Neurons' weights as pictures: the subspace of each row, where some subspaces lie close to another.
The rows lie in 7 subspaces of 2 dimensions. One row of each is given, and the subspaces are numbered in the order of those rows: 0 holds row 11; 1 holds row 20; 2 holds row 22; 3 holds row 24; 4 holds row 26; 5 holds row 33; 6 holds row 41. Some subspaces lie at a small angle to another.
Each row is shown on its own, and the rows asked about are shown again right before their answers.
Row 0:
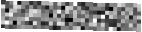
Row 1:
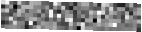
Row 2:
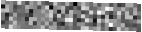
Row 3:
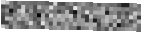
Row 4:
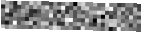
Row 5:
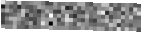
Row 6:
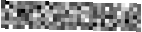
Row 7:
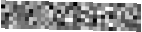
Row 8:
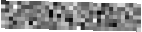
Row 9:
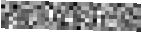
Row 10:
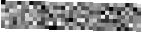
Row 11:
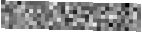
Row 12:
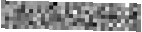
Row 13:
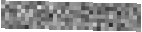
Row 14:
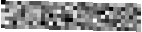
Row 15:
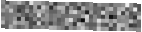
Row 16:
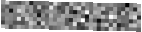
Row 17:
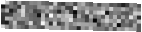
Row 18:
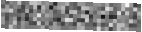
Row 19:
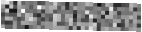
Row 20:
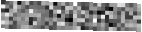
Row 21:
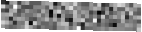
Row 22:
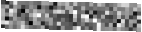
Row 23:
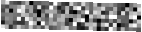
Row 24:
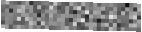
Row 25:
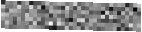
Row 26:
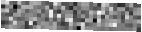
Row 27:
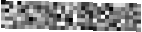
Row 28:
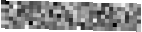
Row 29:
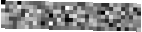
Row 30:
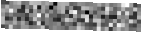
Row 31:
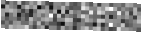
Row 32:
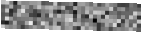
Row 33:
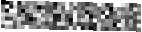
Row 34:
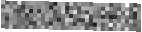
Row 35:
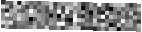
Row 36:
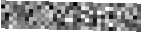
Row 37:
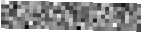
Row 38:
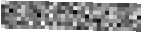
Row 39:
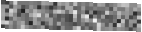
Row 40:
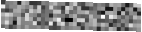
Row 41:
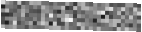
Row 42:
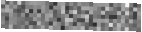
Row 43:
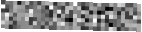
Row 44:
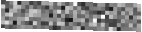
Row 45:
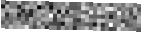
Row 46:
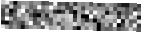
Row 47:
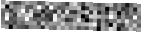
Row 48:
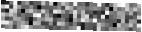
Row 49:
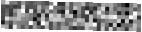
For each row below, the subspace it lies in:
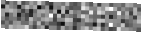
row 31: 5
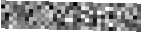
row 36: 1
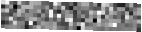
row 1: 4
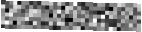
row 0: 2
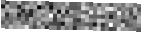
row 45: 5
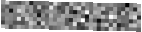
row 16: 3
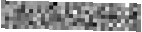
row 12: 0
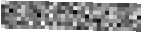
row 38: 3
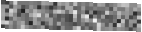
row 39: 2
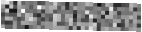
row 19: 5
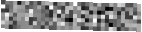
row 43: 1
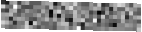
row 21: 4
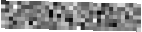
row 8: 4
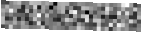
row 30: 6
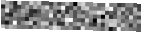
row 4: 2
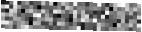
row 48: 1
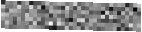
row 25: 3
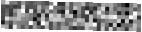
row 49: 0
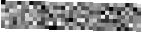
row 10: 3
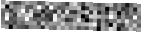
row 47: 1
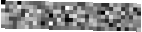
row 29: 0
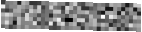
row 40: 6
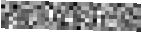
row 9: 4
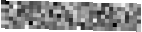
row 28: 4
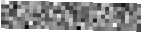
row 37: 4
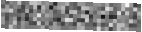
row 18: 6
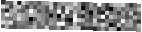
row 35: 5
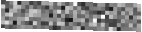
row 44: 2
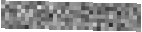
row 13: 5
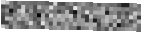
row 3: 6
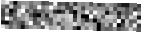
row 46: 2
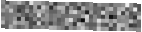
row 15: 3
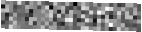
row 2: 1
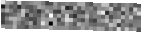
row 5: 0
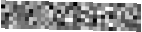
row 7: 1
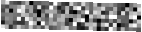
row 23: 3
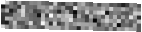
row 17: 6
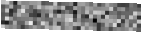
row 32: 2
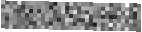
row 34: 0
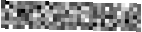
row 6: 4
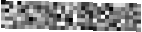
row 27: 5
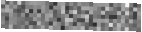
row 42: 0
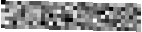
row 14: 6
